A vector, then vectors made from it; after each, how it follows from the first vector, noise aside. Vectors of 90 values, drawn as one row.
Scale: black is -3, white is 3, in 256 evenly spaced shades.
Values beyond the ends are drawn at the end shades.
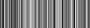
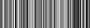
reversed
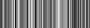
reversed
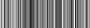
negated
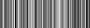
reversed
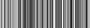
negated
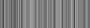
shrunk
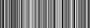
copied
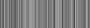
shrunk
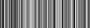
copied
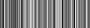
copied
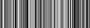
reversed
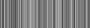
shrunk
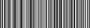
sign-scrambled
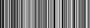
copied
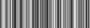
sign-scrambled
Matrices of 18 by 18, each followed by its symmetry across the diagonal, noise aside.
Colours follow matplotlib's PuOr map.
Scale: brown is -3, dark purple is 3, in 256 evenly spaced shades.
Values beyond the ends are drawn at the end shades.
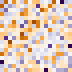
symmetric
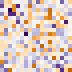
neither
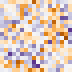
antisymmetric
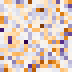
antisymmetric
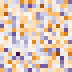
neither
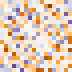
symmetric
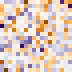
antisymmetric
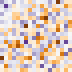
symmetric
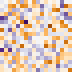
neither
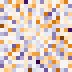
antisymmetric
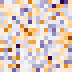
neither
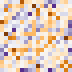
symmetric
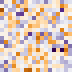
neither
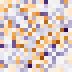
symmetric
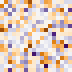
symmetric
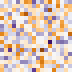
antisymmetric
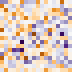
neither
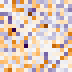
antisymmetric
